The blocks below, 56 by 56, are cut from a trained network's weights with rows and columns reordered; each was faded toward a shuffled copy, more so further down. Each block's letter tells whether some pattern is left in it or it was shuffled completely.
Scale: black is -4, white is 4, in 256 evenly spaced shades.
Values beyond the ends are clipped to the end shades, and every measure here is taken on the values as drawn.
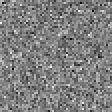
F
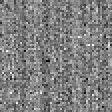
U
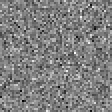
F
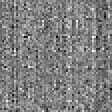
U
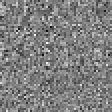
U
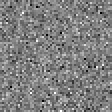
F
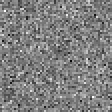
F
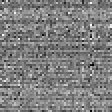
U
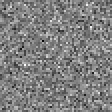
F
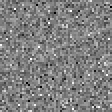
F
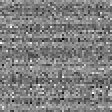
U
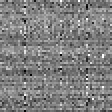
U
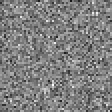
F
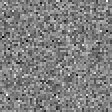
F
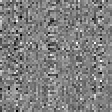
U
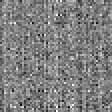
U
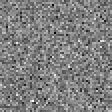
F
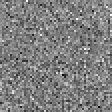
F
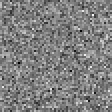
F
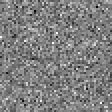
F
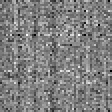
U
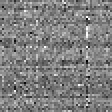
U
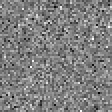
F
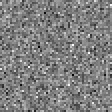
F
